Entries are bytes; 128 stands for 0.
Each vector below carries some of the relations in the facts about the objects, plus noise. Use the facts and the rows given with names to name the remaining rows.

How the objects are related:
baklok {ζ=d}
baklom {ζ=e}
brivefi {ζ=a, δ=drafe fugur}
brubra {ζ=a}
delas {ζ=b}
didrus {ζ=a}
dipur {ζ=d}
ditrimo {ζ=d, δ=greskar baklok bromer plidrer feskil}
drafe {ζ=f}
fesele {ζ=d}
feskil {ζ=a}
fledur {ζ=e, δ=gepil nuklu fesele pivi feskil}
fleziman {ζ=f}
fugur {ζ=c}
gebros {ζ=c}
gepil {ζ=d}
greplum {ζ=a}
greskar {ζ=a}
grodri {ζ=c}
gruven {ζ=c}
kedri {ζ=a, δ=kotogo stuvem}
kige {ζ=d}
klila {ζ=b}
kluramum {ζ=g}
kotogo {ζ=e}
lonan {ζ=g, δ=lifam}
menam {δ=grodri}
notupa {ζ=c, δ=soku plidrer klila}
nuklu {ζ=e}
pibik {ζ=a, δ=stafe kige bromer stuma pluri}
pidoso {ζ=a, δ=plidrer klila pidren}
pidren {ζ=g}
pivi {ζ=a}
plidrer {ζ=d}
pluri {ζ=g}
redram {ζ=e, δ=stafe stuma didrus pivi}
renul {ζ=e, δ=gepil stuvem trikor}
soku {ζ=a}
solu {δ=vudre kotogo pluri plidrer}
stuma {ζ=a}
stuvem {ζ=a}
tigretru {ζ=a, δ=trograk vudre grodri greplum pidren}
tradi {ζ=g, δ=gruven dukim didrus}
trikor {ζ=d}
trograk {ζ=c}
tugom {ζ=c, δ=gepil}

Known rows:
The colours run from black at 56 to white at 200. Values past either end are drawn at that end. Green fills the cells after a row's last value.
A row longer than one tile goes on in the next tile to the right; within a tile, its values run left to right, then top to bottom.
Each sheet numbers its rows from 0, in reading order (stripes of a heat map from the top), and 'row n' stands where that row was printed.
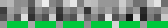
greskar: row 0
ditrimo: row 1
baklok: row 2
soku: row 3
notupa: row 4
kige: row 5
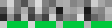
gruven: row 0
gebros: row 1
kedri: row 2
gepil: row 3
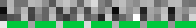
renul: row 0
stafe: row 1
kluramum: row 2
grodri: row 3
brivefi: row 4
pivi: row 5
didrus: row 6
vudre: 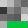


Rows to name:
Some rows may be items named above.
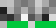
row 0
drafe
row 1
notupa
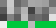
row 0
tugom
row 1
solu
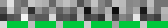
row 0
fugur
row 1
menam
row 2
pluri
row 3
kotogo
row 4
brubra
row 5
nuklu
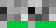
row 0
kedri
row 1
lifam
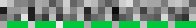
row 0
greplum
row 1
redram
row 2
tugom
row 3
dukim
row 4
dipur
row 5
solu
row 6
pidren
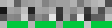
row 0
stuvem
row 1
kedri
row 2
pibik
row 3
tradi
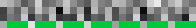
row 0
stafe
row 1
tugom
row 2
baklom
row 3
fledur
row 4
bromer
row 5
dipur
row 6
klila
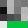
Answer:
renul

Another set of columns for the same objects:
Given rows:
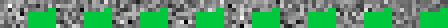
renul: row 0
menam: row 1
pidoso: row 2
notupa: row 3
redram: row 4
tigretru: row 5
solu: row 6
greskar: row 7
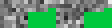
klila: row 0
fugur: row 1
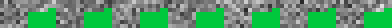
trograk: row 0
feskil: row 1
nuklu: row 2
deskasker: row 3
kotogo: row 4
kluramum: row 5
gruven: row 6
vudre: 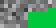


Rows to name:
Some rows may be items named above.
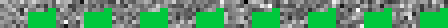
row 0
kotogo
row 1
kedri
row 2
gruven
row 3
fugur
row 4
tradi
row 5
fugur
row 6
pibik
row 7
fledur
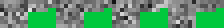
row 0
solu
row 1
bromer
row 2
tugom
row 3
stuvem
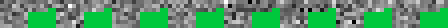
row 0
stafe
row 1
lifam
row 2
dukim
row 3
pluri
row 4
brivefi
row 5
drafe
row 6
notupa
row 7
delas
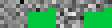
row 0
pidren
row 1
ditrimo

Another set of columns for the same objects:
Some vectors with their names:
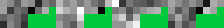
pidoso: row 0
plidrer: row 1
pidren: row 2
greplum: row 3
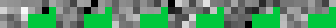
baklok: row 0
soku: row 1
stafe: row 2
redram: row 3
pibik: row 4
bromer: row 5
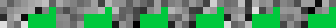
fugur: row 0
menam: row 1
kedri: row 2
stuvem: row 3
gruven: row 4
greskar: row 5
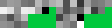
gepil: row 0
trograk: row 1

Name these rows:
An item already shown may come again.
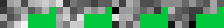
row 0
kotogo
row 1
pluri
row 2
klila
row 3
kedri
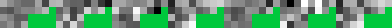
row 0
menam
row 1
tradi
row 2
ditrimo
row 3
kotogo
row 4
solu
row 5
drafe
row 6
kotogo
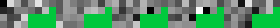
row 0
redram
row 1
dukim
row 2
notupa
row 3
tugom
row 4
brivefi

